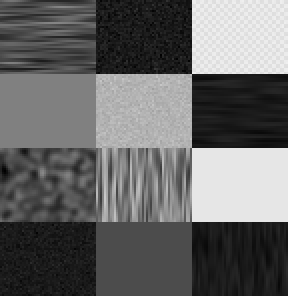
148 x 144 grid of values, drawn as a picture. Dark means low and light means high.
The table splits into 4 rows of 3 panels. Panel 1,1: low, streaked across. Panel 1,2: very low, fine-grained, faint in contrast. Panel 1,3: very high, checkered, faint in contrast. Panel 2,1: middling, flat. Panel 2,2: high, fine-grained, faint in contrast. Panel 2,3: very low, streaked across, faint in contrast. Panel 3,1: low, blotchy. Panel 3,2: middling, streaked downward, strong in contrast. Panel 3,3: very high, flat. Panel 4,1: very low, fine-grained, faint in contrast. Panel 4,2: low, flat. Panel 4,3: very low, streaked downward, faint in contrast.
